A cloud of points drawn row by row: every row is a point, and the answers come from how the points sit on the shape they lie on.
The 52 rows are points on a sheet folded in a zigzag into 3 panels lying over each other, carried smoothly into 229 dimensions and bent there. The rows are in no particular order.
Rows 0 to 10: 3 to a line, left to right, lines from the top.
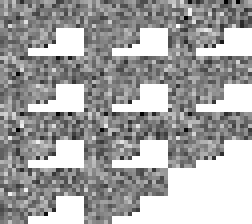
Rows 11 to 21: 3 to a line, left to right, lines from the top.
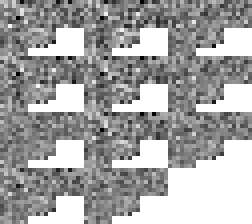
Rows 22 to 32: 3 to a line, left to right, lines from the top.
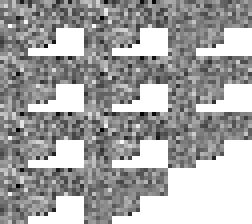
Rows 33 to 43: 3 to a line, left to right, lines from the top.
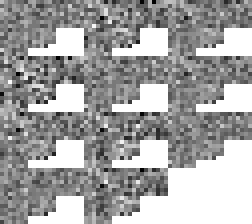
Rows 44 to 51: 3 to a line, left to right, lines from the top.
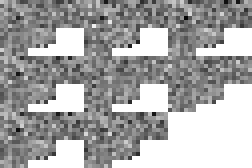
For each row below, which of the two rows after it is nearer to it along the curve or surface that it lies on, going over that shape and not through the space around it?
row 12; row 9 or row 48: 48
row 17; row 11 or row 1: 1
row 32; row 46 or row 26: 46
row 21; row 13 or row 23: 13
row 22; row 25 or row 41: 25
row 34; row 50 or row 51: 50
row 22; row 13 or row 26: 13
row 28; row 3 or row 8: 8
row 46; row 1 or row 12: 1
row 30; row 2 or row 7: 2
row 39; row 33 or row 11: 11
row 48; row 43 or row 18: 18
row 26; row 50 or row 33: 50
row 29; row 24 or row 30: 24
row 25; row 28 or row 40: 40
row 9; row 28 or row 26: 28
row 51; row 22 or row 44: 44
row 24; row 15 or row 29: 29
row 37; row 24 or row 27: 24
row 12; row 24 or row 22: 24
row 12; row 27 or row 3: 3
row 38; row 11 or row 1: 1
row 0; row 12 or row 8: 8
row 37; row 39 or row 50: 50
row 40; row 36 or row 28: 36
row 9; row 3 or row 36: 3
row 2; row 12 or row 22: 22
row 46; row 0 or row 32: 32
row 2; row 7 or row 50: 50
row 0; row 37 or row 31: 31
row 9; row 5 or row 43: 5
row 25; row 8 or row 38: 38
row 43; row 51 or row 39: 51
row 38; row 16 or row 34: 34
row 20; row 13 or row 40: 13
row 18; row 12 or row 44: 44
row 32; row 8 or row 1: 1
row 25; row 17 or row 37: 37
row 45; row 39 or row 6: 39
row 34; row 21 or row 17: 21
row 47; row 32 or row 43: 32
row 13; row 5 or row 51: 5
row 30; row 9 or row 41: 9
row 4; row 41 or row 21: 21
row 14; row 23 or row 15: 15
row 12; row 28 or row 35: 35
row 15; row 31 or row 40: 40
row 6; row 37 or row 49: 37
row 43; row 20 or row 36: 36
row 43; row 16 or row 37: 37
